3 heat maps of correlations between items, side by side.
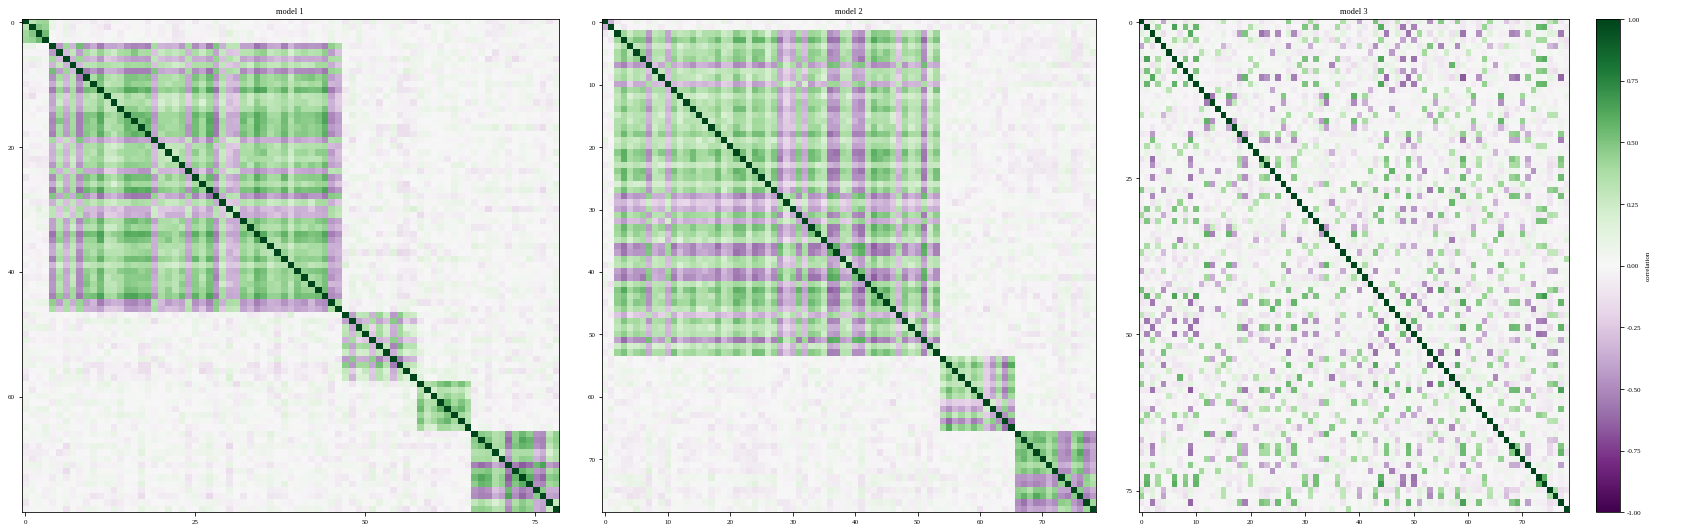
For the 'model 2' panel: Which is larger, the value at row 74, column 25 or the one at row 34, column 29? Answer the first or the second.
the first
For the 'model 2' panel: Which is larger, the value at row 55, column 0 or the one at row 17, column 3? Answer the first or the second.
the second
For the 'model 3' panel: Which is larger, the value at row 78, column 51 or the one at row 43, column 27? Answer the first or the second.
the second
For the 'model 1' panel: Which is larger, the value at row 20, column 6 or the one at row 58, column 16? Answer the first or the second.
the second
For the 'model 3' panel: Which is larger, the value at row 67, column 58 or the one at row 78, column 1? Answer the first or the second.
the second
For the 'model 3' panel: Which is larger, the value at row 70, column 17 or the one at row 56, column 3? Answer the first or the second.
the second
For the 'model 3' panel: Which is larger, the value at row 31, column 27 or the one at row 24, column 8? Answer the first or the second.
the first
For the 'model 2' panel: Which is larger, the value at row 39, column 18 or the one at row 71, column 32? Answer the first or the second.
the first
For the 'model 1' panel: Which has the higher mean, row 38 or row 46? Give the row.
38
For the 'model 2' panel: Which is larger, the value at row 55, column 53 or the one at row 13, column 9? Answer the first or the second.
the second
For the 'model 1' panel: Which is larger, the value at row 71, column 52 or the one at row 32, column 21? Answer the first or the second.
the second
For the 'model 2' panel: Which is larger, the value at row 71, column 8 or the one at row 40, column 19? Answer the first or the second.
the first
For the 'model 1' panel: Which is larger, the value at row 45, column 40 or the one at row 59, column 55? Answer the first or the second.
the second
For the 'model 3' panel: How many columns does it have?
79
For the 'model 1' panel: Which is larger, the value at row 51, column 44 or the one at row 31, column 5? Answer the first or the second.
the first
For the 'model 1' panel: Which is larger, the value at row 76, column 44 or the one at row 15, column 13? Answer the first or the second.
the second
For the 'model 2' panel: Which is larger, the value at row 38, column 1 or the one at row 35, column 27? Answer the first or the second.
the second
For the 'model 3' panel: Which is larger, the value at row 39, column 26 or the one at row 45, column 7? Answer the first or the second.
the first
